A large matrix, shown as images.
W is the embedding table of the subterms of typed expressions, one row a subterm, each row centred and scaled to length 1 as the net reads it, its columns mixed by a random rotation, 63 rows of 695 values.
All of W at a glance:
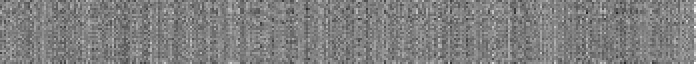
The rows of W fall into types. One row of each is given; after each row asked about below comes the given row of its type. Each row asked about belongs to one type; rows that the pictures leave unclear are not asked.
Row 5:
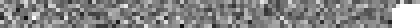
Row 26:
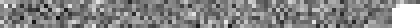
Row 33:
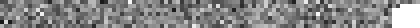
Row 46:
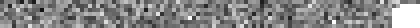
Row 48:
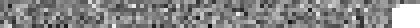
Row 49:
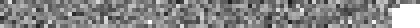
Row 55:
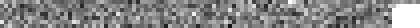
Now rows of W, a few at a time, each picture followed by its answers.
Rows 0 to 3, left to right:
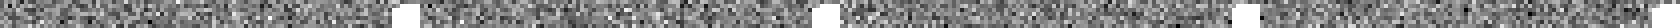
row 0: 46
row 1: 48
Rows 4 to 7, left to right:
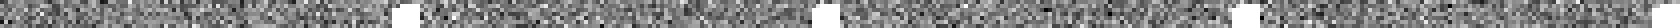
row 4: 33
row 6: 5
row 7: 33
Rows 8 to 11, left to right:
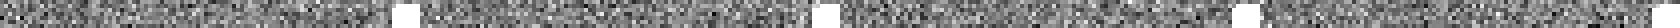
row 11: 48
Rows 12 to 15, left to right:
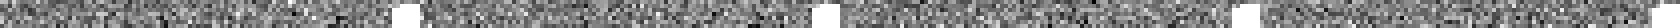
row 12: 55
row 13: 48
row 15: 26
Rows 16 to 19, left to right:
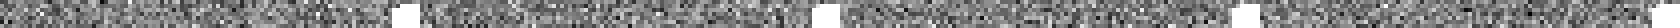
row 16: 33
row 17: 48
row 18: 26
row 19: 5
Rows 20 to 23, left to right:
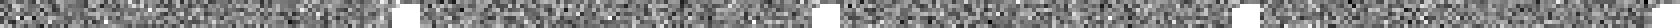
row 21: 46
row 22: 46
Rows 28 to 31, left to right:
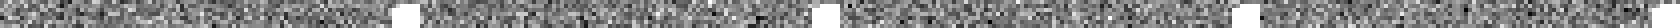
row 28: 5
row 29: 55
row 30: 46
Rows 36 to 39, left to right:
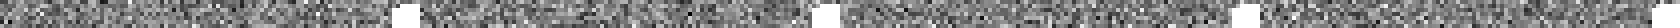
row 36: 33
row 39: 5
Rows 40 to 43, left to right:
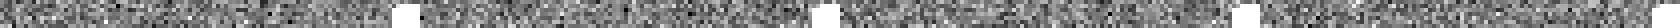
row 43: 48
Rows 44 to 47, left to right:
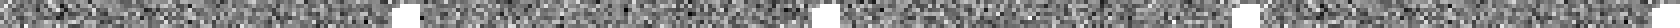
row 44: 26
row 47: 26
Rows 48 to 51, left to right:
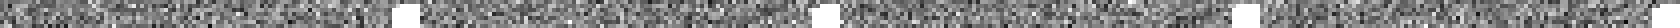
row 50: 55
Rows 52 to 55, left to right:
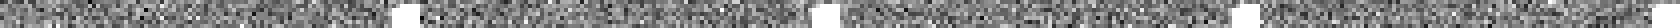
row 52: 46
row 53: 33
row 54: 26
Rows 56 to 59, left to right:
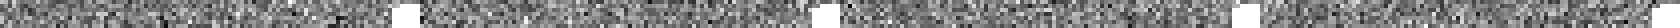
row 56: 55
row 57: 49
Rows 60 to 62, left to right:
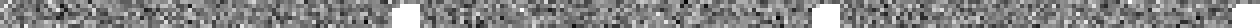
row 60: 26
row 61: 48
